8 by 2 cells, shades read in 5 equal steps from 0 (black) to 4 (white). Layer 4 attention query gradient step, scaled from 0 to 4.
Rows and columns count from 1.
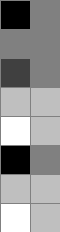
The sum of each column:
17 20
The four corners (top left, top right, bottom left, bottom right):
0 2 4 3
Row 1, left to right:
0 2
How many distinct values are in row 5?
2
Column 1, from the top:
0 2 1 3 4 0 3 4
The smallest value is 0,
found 2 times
